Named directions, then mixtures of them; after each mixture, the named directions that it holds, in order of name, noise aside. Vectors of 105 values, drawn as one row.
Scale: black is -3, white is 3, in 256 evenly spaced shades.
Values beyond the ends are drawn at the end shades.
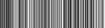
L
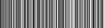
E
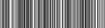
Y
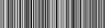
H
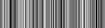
Y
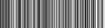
E, L, Y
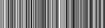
E, H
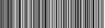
E, H, L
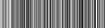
L, Y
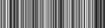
L, Y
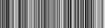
L, Y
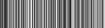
H, L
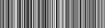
E, H, Y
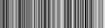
L, Y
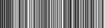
L
